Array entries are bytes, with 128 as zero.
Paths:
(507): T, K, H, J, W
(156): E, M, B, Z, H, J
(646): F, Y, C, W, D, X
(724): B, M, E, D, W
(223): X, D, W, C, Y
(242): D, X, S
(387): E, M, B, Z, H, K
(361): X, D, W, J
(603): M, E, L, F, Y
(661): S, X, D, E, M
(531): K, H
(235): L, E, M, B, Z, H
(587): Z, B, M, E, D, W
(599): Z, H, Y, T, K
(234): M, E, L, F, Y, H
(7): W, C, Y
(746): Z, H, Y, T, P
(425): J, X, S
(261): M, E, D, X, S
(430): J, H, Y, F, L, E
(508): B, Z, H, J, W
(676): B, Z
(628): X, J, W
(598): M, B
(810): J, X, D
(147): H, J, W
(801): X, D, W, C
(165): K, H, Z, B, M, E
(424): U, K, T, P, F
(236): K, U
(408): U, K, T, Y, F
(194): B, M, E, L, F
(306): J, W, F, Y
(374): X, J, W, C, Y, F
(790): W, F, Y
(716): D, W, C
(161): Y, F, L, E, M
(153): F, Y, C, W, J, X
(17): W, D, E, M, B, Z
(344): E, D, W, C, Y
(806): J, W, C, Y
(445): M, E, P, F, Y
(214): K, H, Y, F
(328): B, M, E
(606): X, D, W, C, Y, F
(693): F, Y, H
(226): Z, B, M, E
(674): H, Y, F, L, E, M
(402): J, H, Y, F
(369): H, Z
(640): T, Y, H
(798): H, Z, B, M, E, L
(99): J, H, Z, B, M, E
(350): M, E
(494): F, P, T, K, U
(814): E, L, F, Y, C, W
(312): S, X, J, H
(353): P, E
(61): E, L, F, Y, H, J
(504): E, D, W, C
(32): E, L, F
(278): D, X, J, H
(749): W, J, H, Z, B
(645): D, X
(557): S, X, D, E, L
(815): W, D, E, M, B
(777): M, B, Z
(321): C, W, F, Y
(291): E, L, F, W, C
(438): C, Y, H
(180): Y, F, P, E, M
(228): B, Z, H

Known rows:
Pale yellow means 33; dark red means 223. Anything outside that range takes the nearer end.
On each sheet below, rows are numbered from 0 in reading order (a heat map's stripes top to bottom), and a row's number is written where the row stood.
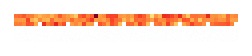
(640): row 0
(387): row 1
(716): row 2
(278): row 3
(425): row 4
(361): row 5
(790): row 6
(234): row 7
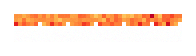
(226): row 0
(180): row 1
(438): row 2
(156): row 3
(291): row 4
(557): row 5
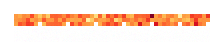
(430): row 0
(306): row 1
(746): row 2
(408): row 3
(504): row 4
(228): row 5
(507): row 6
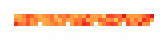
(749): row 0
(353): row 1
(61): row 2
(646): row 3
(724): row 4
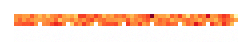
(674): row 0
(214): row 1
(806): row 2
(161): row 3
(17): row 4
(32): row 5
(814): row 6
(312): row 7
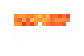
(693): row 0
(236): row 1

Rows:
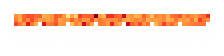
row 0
(661)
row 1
(508)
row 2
(344)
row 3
(801)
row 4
(235)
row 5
(445)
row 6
(350)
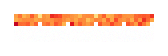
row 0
(798)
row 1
(628)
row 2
(676)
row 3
(328)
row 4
(261)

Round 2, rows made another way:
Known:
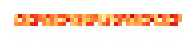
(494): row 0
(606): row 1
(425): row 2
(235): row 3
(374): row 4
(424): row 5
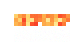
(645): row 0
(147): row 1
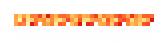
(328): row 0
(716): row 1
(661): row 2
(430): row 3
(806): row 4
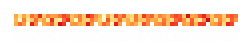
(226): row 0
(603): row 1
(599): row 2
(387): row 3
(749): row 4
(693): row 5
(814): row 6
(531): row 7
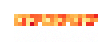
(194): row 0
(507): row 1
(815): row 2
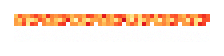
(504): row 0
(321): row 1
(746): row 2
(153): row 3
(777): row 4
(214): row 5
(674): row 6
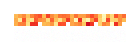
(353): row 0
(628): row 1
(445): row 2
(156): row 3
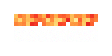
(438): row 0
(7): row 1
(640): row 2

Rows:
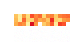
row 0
(228)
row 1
(242)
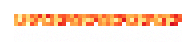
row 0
(99)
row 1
(236)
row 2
(801)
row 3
(646)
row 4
(350)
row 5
(234)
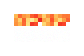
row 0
(344)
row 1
(312)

